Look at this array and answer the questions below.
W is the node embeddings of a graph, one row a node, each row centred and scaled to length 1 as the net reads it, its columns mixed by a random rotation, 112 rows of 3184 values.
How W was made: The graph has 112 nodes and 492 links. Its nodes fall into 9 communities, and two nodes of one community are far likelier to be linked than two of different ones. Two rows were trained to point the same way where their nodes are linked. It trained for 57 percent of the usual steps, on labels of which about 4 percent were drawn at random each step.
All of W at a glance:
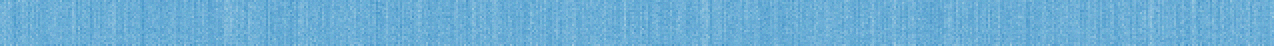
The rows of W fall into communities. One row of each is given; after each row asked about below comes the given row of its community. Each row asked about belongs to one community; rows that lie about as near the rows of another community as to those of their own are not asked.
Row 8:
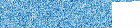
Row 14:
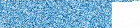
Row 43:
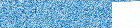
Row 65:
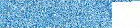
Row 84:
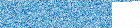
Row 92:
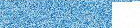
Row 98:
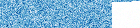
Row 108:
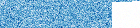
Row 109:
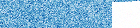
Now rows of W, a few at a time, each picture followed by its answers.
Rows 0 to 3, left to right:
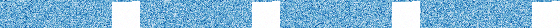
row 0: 43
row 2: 43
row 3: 84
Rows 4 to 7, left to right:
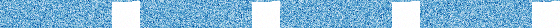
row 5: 65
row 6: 65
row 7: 84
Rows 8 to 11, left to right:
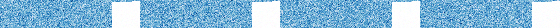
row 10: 92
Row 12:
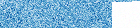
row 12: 108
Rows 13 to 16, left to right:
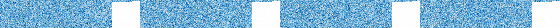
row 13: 8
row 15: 109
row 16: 8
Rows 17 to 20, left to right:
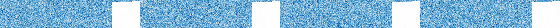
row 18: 14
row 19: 98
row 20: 109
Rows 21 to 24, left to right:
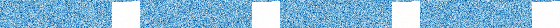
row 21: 109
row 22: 92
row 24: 8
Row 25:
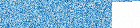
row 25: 14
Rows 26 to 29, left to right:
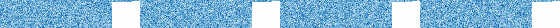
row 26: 14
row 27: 43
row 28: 65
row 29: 109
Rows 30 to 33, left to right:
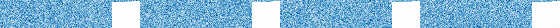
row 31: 84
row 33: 98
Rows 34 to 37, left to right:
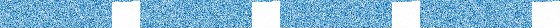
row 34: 84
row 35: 84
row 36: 65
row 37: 109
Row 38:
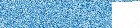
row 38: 14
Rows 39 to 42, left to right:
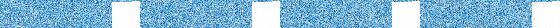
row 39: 8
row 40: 109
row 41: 109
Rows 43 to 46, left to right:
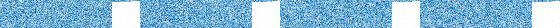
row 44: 109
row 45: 14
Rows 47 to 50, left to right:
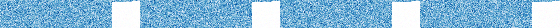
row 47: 98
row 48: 84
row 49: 92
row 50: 43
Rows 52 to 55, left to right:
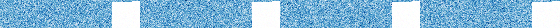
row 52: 92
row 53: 8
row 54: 98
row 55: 8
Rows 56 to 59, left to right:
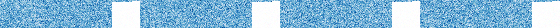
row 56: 108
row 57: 14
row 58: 109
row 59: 109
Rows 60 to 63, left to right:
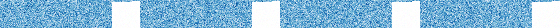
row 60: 43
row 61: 109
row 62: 14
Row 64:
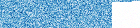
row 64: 84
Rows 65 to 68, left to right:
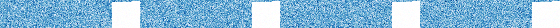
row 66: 92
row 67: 98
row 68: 43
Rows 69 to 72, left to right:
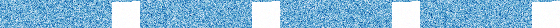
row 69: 14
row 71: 92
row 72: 65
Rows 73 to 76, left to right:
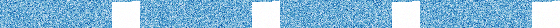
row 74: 8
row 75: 8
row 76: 109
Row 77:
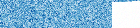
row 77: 109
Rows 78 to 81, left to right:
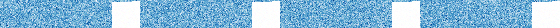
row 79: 84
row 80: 8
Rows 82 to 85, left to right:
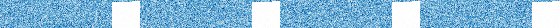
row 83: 8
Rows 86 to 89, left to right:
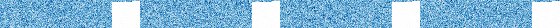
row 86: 8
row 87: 84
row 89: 43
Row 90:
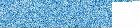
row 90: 108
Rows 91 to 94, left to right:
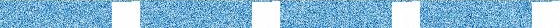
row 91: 92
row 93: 108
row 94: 65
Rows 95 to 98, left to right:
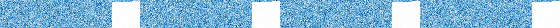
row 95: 84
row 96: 98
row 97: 92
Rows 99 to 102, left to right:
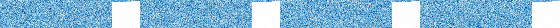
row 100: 92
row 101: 43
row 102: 98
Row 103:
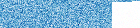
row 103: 14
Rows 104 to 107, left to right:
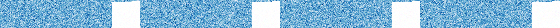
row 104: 65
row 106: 8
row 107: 84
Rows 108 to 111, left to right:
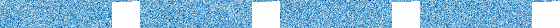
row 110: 8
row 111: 98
